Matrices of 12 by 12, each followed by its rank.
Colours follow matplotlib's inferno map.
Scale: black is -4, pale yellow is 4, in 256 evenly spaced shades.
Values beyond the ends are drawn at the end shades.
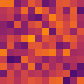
full rank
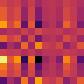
one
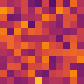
full rank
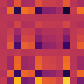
one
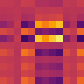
one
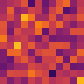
full rank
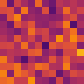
full rank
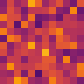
full rank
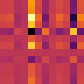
one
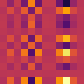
one
